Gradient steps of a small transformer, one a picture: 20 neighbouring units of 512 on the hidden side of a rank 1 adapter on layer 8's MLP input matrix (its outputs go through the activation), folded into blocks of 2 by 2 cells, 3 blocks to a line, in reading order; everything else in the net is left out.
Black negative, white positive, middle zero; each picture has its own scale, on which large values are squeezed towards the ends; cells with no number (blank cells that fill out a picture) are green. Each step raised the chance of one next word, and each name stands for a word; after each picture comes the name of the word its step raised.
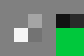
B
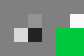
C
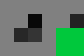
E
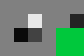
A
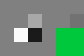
B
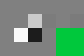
B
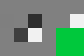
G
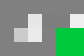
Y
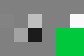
C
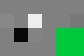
A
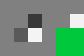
G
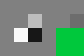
B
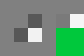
G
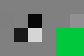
E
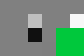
C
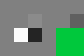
B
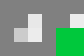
Y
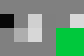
Y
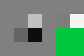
C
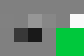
C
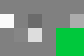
G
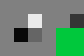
A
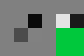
E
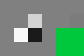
B
